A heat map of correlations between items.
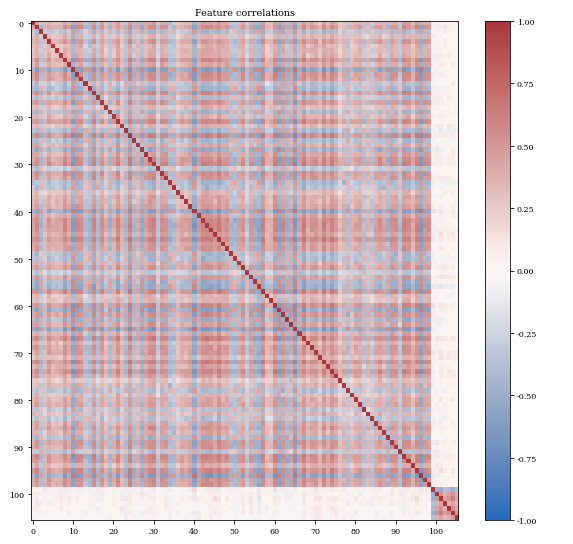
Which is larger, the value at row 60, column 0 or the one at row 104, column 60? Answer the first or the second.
the first
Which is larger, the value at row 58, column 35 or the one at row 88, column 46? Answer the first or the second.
the first
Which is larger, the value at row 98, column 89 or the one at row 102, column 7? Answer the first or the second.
the first
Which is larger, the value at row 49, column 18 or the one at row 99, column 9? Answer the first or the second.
the second
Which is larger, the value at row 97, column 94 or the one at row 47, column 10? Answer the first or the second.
the first
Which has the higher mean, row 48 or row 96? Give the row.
48
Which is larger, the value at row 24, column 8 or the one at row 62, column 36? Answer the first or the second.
the first
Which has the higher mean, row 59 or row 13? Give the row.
59
